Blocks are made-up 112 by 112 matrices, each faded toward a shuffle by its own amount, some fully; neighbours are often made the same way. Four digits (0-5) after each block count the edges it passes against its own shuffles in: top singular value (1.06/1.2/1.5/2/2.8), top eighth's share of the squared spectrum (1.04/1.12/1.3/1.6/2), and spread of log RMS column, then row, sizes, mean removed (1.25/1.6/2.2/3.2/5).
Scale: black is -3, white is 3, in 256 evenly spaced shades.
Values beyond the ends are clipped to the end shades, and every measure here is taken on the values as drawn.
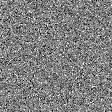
0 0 0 0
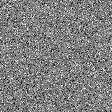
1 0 0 0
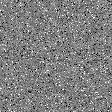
0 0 0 0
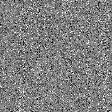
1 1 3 0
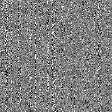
2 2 4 0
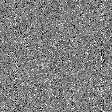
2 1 2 0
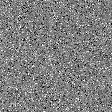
0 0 0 0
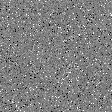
0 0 0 0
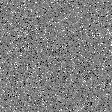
0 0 0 0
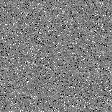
0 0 0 0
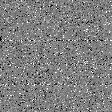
2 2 0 2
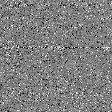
2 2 0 2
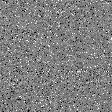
1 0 0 0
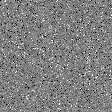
0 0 0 0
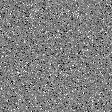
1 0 0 0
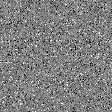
2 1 0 1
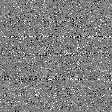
3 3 1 3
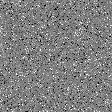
0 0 0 0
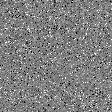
1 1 0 1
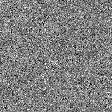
3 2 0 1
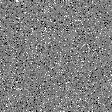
3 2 1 0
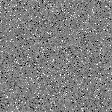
2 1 0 0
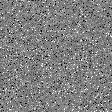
2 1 0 0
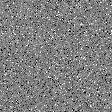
1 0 0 0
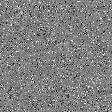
3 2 0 1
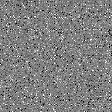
4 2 1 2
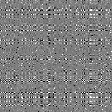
5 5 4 4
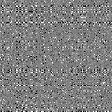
5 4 3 3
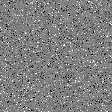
3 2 0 0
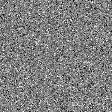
0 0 1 0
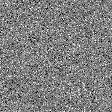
0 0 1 0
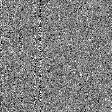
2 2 3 0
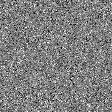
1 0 0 1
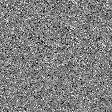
0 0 0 1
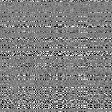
5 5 3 5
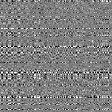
5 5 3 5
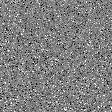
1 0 0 1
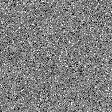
2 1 0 0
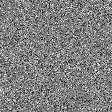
0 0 0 1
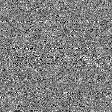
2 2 0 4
